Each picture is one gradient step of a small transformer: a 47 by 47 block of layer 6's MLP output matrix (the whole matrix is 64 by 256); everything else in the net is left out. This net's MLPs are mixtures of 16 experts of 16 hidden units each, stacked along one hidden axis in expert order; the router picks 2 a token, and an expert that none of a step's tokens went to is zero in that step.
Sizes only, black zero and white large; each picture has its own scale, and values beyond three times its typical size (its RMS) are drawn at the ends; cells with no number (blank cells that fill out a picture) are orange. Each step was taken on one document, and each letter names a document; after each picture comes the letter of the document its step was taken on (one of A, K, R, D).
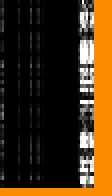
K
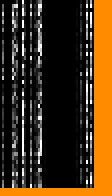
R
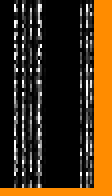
R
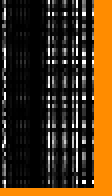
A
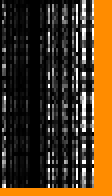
A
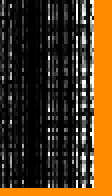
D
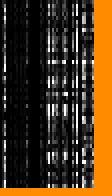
A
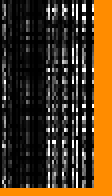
A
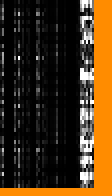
K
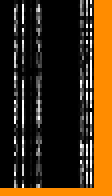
R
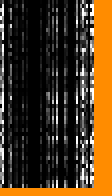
D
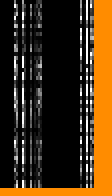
R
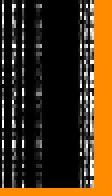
R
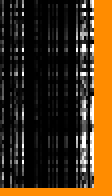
D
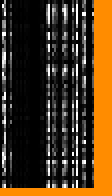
A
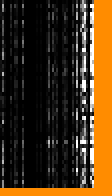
D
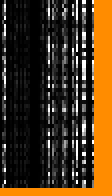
A
